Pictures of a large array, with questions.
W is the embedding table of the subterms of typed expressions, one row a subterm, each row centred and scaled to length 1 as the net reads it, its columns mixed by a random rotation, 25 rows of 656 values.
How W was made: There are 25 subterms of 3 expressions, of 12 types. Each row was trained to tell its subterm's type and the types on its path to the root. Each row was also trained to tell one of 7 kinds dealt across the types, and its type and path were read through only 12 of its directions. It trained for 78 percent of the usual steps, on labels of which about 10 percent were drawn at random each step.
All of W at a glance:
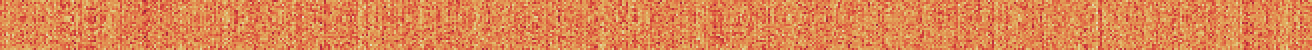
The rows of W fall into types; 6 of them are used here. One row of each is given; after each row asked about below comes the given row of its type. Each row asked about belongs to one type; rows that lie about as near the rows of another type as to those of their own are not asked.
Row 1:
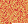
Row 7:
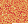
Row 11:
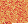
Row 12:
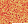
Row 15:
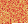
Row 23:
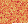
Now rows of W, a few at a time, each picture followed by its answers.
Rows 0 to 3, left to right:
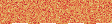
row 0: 11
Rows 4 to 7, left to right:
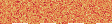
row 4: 23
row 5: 7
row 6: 11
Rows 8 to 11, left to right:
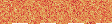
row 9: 7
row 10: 7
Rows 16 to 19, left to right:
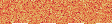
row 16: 12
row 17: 1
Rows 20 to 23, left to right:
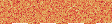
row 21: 1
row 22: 23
